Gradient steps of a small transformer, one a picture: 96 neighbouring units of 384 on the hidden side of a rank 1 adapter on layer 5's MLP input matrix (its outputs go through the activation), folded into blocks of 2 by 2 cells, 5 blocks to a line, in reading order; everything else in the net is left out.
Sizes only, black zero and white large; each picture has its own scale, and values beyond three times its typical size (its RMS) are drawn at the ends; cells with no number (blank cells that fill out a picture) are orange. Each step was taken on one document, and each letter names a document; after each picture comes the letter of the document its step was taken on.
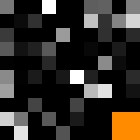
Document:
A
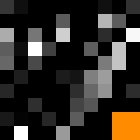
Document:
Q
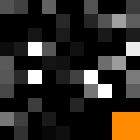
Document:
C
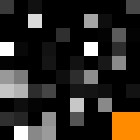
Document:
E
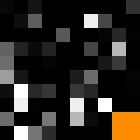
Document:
E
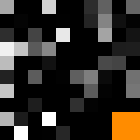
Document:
A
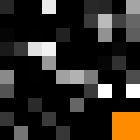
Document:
A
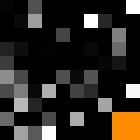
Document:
E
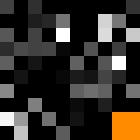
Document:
Q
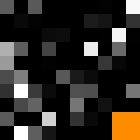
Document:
E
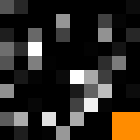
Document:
Q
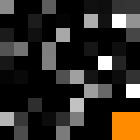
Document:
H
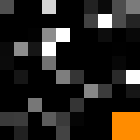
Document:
H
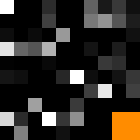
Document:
H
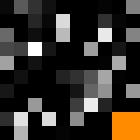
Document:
Q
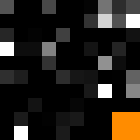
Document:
H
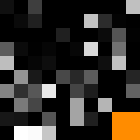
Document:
E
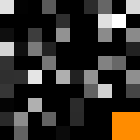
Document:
C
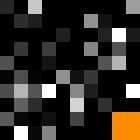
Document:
E
